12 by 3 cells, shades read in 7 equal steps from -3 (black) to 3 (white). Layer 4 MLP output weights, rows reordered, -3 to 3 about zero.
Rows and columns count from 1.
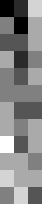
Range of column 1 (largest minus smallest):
6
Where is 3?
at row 9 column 1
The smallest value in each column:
-3 -3 -1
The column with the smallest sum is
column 2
